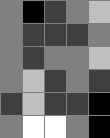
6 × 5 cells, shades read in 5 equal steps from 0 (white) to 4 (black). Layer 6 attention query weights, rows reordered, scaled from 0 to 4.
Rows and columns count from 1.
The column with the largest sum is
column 5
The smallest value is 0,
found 2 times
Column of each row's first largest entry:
2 2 2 3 5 5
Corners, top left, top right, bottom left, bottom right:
2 1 2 4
